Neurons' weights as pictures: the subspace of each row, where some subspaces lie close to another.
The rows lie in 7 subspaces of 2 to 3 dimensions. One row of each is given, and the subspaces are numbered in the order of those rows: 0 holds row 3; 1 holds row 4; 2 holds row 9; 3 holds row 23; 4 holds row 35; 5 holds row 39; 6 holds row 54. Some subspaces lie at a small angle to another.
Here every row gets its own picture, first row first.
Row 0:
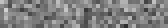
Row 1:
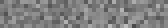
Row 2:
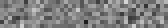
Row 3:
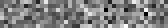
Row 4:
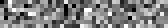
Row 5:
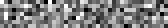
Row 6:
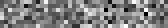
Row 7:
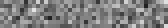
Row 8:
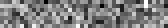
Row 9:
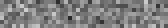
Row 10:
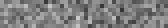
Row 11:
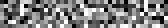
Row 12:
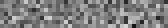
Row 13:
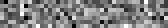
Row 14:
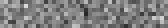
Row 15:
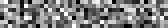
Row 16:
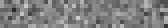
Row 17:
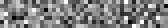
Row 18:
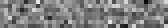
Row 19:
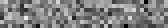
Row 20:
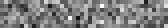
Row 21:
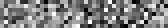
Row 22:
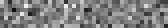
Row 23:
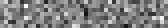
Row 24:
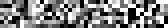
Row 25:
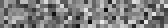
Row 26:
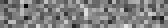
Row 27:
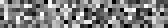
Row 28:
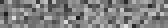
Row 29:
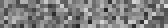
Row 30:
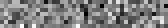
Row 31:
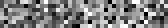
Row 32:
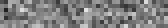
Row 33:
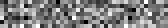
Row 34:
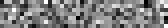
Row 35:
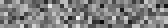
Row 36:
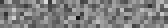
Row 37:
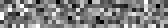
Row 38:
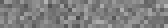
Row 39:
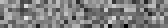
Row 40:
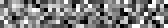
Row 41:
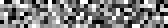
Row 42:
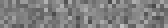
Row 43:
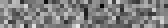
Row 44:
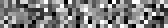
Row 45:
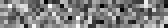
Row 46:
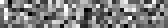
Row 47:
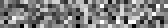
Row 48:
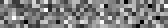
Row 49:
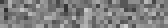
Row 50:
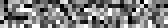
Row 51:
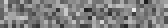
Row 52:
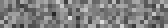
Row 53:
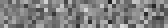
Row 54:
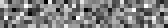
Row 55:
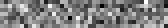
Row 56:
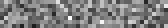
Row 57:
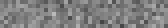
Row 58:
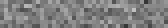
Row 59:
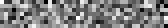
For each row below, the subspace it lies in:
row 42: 2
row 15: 3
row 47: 5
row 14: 3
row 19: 5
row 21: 0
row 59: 6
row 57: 2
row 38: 4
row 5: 6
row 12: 4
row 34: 6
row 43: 3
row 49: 1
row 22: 1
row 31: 0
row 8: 3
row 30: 3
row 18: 4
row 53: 2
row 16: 1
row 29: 0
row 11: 3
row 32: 1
